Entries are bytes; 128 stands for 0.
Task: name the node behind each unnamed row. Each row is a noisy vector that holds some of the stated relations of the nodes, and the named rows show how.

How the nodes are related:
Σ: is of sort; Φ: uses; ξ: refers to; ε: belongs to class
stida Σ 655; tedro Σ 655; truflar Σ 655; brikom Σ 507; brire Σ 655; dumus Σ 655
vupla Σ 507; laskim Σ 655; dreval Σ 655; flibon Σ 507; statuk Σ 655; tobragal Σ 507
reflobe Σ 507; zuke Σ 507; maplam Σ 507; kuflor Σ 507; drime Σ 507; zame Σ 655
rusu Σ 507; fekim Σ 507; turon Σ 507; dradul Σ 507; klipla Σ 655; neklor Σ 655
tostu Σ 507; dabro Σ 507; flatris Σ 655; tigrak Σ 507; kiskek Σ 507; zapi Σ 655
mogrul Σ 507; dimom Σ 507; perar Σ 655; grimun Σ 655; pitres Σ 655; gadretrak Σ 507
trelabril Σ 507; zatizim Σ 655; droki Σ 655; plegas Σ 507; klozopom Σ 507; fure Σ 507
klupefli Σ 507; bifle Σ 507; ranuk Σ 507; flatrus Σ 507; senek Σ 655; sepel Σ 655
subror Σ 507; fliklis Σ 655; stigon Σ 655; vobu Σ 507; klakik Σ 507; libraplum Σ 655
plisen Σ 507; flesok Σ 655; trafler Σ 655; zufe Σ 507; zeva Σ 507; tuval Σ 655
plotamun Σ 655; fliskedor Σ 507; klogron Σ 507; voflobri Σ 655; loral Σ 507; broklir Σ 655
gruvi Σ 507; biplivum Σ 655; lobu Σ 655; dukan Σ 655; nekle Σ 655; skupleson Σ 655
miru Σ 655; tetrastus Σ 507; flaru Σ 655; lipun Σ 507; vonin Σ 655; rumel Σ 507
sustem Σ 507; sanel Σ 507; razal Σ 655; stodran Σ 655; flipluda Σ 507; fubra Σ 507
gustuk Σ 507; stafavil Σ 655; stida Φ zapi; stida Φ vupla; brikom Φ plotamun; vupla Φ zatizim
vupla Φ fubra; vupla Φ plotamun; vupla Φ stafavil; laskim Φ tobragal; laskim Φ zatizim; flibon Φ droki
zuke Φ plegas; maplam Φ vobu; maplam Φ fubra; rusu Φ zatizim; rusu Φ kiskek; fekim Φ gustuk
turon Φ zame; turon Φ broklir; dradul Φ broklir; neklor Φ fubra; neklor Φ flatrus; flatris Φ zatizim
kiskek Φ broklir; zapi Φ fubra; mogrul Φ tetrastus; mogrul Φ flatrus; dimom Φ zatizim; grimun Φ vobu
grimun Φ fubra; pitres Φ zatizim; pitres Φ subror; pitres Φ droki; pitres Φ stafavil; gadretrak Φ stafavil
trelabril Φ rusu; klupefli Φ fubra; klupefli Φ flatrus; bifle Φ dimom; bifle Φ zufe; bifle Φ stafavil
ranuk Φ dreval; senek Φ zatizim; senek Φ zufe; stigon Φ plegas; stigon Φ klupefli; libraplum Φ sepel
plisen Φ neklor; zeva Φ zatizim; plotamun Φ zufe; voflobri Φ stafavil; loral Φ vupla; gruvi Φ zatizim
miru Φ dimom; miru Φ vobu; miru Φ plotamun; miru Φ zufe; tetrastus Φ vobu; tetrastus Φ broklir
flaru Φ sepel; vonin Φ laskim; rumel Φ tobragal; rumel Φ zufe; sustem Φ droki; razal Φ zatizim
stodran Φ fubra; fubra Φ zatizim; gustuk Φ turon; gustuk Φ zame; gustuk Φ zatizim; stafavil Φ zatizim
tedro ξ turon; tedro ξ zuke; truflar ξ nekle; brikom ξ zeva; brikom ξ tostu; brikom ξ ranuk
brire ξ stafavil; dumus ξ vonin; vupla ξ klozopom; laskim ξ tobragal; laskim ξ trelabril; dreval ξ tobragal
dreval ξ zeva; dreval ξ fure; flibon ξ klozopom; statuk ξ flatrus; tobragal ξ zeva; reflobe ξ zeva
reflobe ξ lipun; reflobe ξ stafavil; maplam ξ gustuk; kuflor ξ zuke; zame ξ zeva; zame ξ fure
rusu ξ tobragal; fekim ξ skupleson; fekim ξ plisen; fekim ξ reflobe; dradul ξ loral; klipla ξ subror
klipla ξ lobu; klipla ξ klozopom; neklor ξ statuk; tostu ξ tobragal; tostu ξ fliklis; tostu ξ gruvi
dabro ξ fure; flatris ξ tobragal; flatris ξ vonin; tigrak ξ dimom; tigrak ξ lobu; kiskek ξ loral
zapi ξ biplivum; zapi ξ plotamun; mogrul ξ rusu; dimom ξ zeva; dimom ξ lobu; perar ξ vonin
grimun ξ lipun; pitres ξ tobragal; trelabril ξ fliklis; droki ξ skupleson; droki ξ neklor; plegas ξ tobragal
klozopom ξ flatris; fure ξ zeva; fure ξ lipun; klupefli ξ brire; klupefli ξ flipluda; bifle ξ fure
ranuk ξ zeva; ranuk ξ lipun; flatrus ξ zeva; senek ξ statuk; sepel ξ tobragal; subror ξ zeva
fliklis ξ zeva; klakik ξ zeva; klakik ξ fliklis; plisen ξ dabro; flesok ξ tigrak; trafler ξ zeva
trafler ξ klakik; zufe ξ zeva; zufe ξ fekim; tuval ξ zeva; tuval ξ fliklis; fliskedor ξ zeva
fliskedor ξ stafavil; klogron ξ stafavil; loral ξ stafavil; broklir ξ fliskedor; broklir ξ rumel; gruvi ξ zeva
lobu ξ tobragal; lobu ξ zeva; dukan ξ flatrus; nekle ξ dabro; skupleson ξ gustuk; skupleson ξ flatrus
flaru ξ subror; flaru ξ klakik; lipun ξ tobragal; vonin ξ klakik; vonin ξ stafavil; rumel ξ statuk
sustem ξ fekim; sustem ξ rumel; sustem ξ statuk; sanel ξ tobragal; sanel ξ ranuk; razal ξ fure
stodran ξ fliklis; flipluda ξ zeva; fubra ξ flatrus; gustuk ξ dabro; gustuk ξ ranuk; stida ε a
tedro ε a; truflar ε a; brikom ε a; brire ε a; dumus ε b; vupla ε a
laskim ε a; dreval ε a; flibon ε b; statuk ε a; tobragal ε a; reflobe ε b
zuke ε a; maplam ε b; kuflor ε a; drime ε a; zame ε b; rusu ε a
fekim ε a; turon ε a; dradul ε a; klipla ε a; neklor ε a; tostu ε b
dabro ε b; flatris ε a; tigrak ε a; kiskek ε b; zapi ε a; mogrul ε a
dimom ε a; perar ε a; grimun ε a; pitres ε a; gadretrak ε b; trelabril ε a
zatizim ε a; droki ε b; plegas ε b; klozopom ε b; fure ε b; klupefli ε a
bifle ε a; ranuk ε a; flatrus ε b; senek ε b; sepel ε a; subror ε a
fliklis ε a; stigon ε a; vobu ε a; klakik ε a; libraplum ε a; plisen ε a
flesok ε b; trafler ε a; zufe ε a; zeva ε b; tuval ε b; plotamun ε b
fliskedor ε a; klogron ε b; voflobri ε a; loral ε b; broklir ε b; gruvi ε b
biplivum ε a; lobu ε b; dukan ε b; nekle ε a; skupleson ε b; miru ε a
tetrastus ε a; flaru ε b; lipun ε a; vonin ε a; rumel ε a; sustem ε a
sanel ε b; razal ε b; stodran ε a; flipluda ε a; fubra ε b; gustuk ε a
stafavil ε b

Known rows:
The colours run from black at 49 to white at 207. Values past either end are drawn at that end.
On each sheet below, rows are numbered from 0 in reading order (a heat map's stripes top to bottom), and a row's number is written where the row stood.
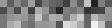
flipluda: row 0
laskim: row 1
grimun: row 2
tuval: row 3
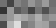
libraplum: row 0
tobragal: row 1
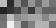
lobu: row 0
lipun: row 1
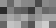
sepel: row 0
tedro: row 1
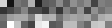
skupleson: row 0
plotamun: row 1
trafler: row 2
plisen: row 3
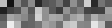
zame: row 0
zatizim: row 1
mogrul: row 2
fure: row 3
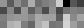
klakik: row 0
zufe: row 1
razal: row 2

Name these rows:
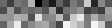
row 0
zuke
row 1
zeva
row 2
neklor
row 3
reflobe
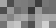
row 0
sustem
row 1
voflobri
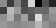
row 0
rusu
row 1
gruvi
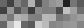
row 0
vobu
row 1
statuk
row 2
gustuk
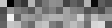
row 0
stafavil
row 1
rumel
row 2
vupla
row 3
gadretrak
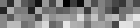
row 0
dradul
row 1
tetrastus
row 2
fubra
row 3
pitres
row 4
zapi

